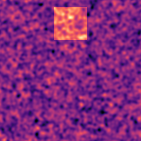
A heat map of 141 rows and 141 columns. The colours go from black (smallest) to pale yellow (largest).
An odd patch, higher than its surroundings, sits in the top middle. The top middle is the ninth with the highest average. The field is mottled with small blotches. Overall the values sit about 40% of the way up the scale.
